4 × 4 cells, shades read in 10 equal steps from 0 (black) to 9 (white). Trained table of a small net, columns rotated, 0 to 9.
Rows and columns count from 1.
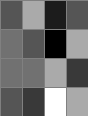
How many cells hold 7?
0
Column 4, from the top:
3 6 2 6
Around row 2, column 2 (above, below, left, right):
6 4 4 0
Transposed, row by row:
3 4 4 3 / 6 3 4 2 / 1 0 6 9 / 3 6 2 6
